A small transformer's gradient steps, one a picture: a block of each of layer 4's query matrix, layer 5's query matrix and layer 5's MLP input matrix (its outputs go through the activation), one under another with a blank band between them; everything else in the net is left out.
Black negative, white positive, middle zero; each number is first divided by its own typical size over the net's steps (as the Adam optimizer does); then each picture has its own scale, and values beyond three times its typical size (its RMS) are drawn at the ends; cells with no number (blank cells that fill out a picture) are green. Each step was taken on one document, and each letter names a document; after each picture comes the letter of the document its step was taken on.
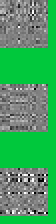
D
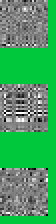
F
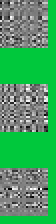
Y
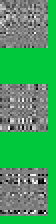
D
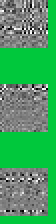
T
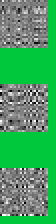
F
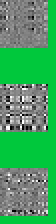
D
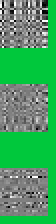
Y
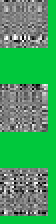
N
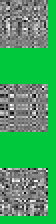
F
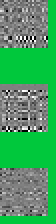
T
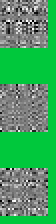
F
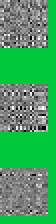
T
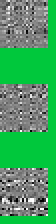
F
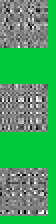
D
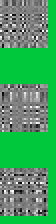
N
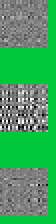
T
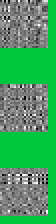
D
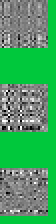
T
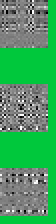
D
